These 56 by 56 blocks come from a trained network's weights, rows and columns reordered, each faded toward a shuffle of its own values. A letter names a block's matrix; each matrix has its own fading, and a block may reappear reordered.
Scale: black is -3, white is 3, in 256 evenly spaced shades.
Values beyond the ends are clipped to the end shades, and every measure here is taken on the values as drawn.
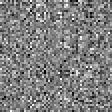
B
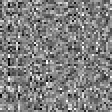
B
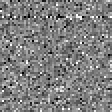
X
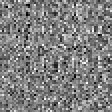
B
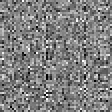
B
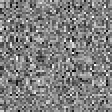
B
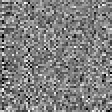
B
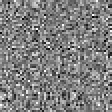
B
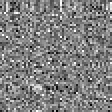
B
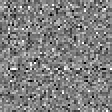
X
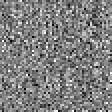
B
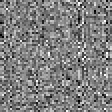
B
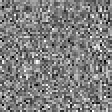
B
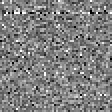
X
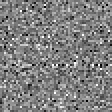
X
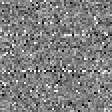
X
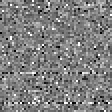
X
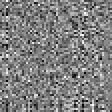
B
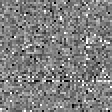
X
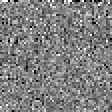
X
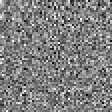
B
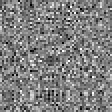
B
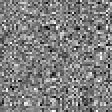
B
